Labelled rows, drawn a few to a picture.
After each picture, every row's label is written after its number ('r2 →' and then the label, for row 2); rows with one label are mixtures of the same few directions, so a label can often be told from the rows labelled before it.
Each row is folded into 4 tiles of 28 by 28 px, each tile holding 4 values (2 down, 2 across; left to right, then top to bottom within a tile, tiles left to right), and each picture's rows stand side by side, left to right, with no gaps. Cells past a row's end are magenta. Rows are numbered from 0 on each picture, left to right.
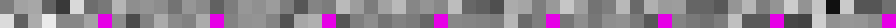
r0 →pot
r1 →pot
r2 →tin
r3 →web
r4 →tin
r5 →web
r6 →tin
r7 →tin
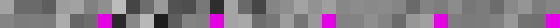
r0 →tin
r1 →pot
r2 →tin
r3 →tin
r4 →tin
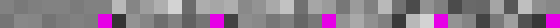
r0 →pot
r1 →web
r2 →web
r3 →tin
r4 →tin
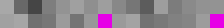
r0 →tin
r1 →tin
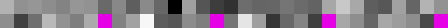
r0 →pot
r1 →pot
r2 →pot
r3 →web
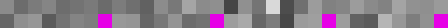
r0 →pot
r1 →tin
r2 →tin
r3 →pot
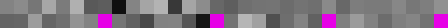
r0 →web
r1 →tin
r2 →pot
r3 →pot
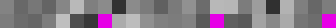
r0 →tin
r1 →pot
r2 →tin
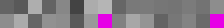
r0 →web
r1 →pot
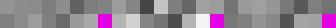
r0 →tin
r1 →tin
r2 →tin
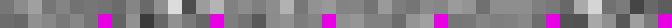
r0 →tin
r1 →pot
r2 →pot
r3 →tin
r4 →web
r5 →tin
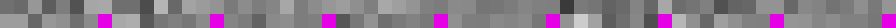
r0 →web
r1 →tin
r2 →pot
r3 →web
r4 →web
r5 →pot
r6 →web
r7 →pot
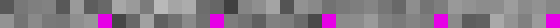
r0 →web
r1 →web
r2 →tin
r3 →pot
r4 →pot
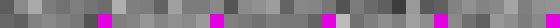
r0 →tin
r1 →tin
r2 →tin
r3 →web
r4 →pot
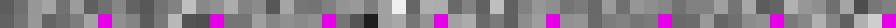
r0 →web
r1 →tin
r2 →tin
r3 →pot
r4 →tin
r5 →tin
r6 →web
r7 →tin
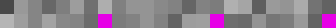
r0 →pot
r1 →tin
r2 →web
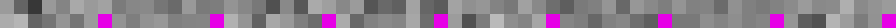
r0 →tin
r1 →pot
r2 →web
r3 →web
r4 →pot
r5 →tin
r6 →tin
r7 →pot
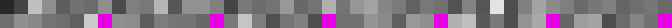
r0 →web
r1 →tin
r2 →pot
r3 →tin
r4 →tin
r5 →pot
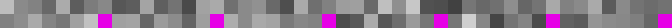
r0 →tin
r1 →web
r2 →pot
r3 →web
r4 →pot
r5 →tin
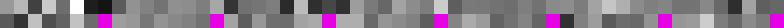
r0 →web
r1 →pot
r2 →web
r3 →pot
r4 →pot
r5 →web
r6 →pot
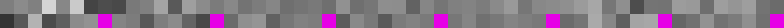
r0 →web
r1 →tin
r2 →pot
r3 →pot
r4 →pot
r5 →tin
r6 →web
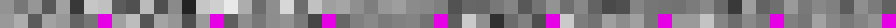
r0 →web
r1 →web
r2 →web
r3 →web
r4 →pot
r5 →web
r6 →pot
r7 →pot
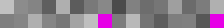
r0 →tin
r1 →pot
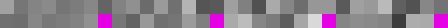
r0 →pot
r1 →web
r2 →tin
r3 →tin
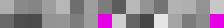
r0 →pot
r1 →pot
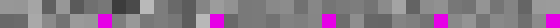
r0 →tin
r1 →web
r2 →pot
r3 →pot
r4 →web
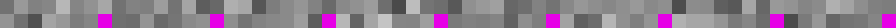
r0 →pot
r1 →web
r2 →web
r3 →pot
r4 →tin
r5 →pot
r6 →pot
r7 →web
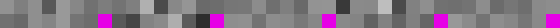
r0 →tin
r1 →tin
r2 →web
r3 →tin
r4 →web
